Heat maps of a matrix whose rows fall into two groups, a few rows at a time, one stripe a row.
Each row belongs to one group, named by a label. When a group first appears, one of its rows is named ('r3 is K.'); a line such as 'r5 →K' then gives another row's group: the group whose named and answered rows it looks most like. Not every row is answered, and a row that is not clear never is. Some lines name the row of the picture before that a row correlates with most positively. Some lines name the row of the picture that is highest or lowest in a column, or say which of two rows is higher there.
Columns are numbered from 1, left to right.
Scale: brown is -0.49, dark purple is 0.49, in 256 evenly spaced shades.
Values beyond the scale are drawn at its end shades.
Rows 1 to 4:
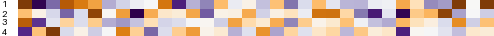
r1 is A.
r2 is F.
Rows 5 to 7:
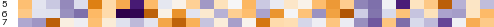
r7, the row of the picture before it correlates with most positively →4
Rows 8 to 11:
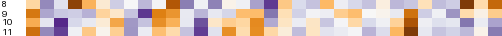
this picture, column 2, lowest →10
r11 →A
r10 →A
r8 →A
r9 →A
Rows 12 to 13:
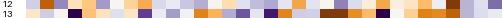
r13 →F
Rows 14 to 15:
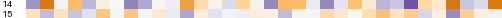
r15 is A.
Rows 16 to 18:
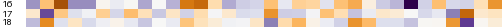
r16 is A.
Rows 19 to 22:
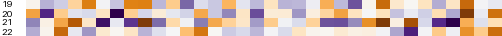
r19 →A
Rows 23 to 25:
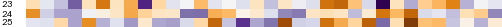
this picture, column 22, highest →24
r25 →F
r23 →F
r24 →A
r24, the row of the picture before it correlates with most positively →19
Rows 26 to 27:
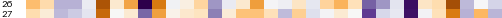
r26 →F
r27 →F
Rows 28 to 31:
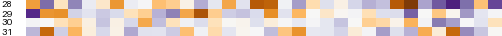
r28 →A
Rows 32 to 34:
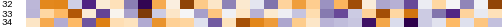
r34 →F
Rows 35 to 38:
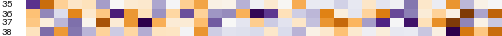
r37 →F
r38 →A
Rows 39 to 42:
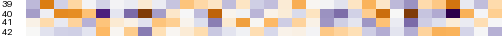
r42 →F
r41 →F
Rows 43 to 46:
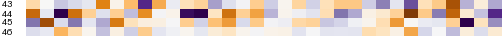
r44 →A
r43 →F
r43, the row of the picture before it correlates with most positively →42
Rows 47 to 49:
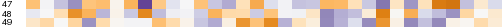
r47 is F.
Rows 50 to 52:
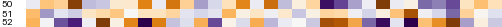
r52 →F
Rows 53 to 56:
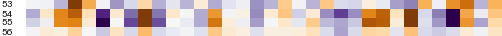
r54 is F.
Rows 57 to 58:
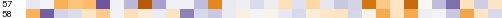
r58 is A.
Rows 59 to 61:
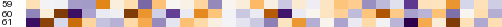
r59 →F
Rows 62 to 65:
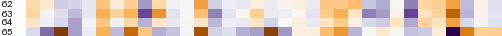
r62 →F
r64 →F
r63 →F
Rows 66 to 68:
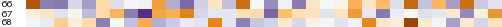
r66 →A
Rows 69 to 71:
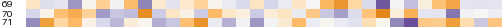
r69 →F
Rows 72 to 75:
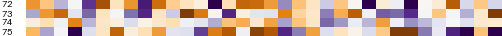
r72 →F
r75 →A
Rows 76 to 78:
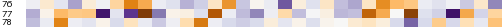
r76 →A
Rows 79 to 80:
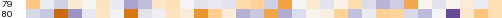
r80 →A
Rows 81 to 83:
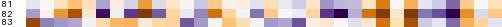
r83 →A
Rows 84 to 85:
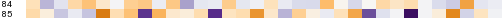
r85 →F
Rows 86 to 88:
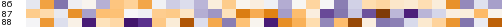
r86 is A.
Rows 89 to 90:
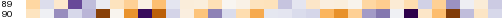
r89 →A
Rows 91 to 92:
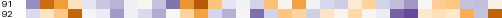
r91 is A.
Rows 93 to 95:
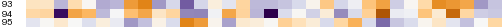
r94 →A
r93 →A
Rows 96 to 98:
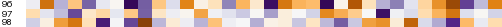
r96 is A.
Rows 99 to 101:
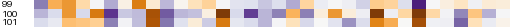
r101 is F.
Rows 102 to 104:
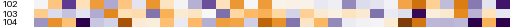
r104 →A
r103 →F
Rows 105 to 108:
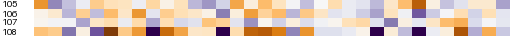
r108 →F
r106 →F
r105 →A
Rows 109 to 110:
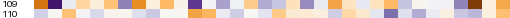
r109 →A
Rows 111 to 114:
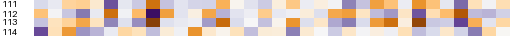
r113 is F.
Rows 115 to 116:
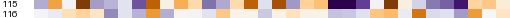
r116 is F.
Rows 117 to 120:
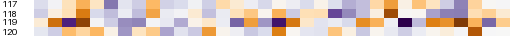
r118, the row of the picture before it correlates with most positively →115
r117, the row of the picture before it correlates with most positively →116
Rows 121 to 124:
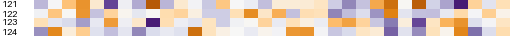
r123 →F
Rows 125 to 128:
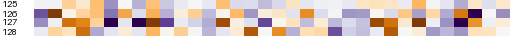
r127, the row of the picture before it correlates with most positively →121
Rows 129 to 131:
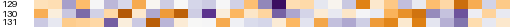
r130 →A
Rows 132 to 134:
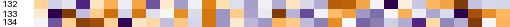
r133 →A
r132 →F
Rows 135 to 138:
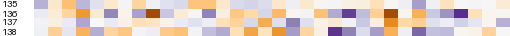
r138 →F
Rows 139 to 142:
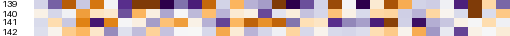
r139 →A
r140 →A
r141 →F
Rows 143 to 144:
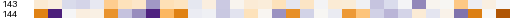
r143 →F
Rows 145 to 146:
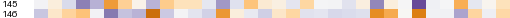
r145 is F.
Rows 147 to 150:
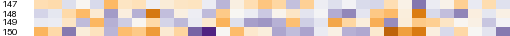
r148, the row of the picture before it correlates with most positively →146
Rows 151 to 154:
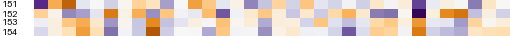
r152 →F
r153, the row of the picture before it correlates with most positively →148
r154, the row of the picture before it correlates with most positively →148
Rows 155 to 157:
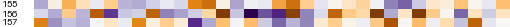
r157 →A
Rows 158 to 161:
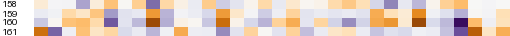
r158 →F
